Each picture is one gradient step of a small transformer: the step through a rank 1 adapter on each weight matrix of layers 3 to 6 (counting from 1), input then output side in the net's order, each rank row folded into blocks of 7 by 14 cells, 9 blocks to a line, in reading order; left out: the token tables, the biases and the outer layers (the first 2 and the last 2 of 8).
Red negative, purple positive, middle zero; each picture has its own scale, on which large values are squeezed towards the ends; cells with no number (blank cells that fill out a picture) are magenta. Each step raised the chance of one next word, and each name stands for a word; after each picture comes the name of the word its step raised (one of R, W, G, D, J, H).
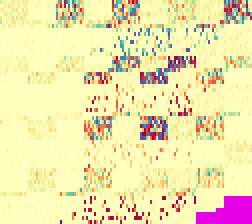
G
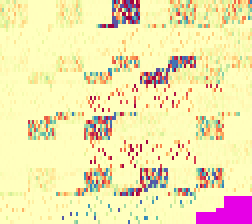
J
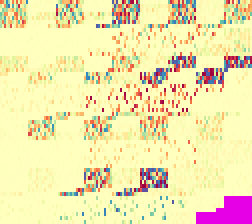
J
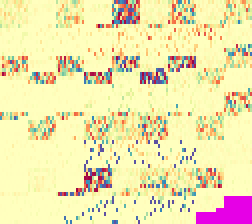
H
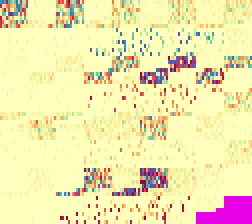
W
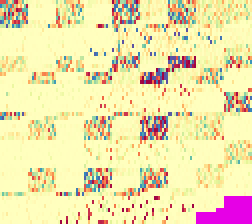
G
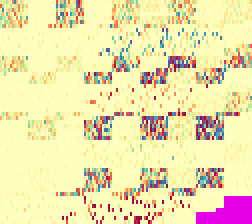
G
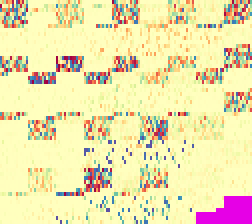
H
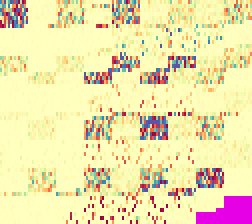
G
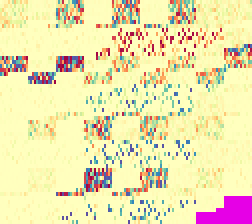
H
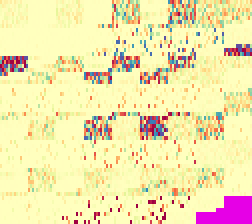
G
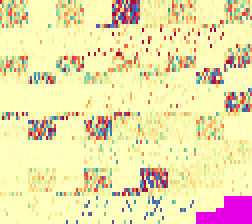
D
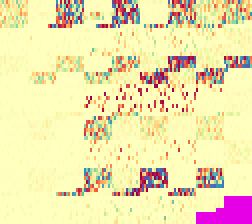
J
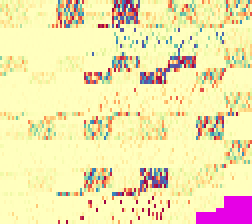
W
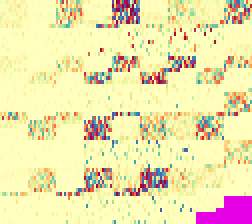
D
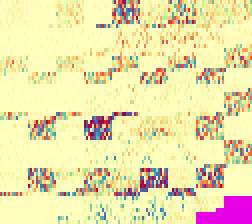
D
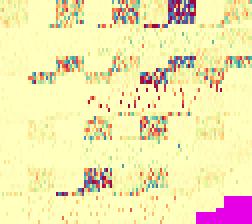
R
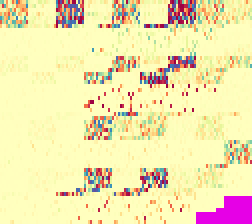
R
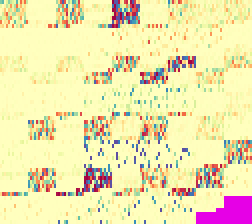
H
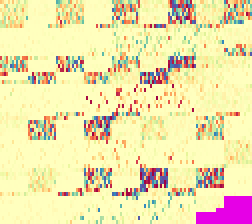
J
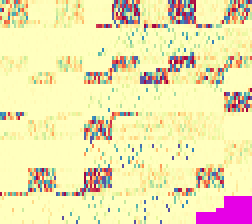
H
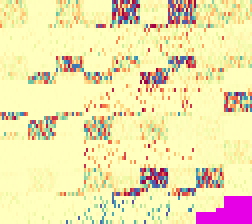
J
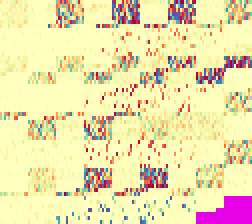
J
